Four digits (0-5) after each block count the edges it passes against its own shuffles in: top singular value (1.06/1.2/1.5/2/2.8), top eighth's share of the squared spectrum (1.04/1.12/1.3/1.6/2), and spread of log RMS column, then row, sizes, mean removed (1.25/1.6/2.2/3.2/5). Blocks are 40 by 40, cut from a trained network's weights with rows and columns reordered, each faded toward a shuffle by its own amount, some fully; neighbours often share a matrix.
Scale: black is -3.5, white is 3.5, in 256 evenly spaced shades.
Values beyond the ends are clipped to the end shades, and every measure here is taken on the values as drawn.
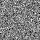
0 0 0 0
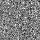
2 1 0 0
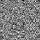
3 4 1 0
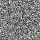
0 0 0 0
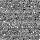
2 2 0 0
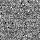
1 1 0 0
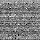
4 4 1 2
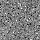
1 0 0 0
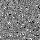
0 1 0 0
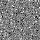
0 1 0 0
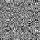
3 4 2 2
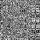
3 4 2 1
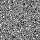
0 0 0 0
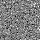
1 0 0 0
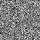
1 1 0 0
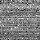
3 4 1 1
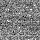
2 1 0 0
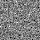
0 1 0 0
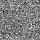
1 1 0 0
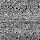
2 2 0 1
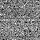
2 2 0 0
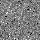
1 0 0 0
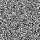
2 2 0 0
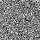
1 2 0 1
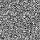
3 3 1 1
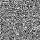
2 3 1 0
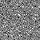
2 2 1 1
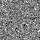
0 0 0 0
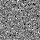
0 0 0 0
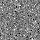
0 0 0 0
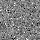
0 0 0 0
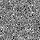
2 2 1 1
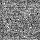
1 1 0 0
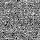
1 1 0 0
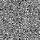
3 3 1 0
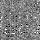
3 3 1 2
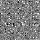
2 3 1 2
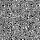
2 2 1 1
